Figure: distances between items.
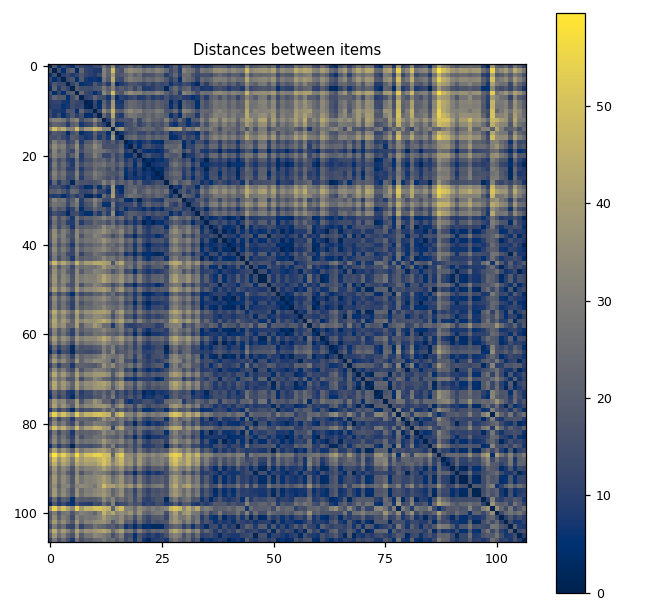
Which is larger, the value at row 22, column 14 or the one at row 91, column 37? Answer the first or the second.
the first
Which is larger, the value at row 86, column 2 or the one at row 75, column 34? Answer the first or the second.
the first
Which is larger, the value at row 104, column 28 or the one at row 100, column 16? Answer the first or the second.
the first
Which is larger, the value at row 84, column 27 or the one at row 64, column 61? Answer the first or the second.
the first
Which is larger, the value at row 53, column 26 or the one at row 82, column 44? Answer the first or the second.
the second
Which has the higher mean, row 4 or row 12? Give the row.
12
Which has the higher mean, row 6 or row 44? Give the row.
6
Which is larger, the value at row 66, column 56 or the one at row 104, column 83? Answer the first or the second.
the second
